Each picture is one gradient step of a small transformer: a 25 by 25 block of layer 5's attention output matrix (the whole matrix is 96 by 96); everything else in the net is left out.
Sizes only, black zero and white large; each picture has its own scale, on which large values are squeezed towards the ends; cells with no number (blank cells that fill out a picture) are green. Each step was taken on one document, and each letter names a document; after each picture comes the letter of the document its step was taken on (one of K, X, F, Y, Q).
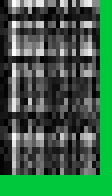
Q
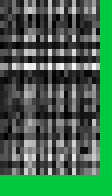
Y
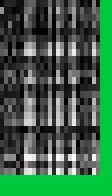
Y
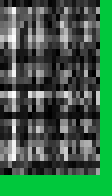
Q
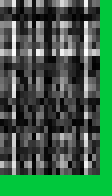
Q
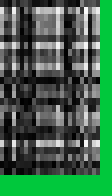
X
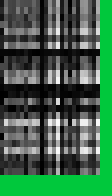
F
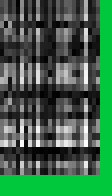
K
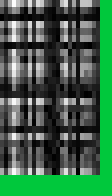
Q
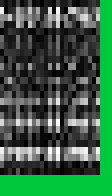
F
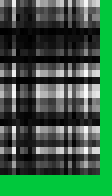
X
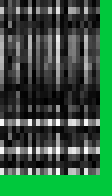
F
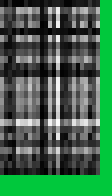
F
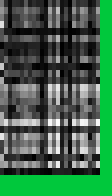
F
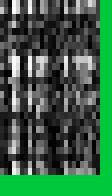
Q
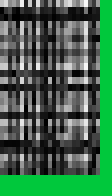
K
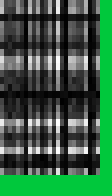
F
